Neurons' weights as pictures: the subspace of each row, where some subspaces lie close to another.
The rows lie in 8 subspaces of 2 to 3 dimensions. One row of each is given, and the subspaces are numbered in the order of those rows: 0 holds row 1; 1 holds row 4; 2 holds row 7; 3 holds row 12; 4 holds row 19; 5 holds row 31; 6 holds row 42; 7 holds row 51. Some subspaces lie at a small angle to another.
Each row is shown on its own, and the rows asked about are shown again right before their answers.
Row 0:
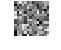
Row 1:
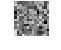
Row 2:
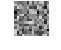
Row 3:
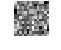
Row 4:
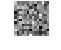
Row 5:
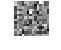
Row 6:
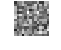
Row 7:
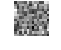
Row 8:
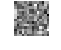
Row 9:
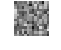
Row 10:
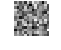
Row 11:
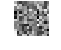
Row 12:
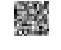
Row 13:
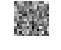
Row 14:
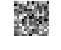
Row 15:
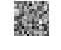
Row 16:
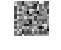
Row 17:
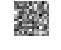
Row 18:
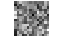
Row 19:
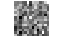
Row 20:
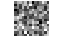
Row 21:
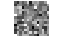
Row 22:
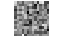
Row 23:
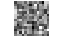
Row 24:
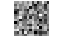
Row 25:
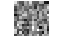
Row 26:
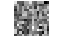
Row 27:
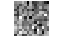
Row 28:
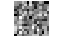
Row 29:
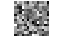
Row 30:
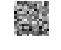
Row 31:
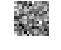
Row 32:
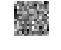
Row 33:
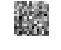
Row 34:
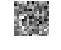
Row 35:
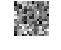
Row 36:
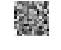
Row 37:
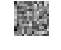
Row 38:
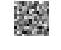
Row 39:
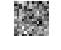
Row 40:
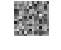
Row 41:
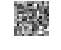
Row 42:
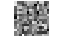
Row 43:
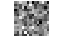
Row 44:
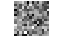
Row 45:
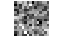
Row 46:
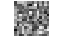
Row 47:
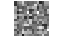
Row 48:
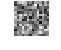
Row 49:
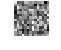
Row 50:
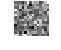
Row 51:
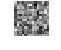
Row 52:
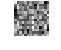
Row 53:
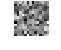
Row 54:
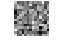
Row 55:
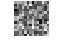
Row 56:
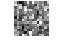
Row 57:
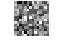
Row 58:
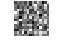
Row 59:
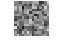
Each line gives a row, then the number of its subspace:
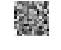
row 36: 0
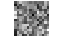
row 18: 0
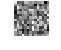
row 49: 2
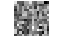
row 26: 4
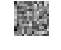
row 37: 6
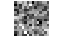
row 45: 5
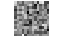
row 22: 6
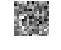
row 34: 7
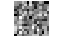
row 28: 4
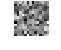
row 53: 0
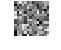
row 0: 0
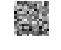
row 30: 1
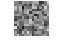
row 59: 6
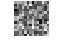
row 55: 5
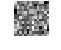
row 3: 2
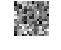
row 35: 5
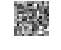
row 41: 7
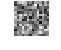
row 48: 7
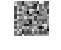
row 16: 6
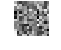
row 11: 0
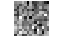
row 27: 4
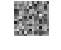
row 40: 1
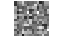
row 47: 6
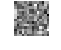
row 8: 3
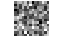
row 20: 5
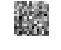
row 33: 4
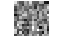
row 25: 4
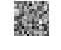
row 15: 5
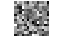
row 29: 4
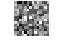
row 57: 1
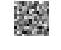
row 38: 6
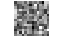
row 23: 3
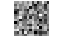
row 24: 1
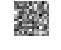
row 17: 1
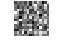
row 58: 1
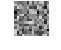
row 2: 0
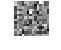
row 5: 6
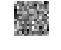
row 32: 2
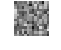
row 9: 3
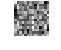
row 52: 2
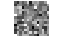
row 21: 4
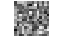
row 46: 7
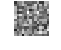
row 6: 6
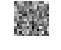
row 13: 4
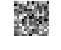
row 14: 7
